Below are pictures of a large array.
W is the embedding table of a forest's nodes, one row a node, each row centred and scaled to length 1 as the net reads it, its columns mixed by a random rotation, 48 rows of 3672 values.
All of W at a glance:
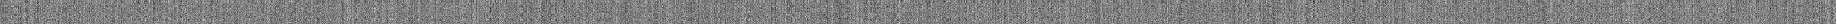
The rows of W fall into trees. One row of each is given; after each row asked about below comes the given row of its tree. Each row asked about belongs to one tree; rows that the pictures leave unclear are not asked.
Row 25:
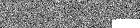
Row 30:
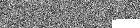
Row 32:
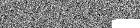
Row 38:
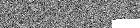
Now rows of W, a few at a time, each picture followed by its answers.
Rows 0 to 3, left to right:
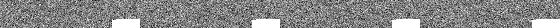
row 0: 38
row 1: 32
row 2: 32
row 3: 32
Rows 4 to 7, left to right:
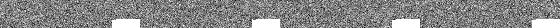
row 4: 32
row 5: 38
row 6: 38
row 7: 32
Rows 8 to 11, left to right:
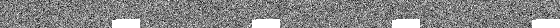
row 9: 25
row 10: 30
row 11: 32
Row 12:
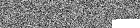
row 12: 30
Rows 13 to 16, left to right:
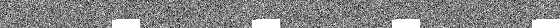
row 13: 30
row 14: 38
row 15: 25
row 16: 38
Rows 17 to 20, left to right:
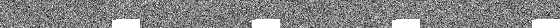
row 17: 38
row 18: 32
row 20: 32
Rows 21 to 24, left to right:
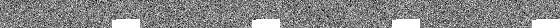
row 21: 38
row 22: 38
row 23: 38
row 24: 38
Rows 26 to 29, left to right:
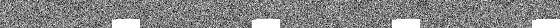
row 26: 25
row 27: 32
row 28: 25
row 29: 30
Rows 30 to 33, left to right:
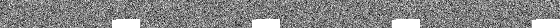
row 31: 25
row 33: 32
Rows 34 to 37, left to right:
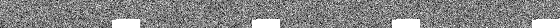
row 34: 32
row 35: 25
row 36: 25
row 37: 38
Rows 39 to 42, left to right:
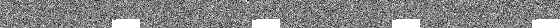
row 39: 38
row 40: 38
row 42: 30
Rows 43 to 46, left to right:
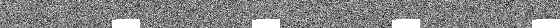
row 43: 25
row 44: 38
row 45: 32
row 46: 30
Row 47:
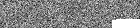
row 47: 25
